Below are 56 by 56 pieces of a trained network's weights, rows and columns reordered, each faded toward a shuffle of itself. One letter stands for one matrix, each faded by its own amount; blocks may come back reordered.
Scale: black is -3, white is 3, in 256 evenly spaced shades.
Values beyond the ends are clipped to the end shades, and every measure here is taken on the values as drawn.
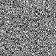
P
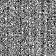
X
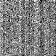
X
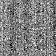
X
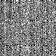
X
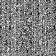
X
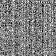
X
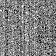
X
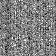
X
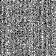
X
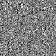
P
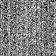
X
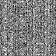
X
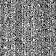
X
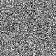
P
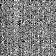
X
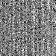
X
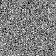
P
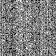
X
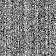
X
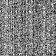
X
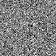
P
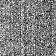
X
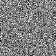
P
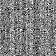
X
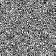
P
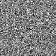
P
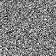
P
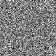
P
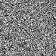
P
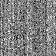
X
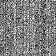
X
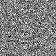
P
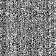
X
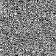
P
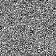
P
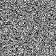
P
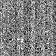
X
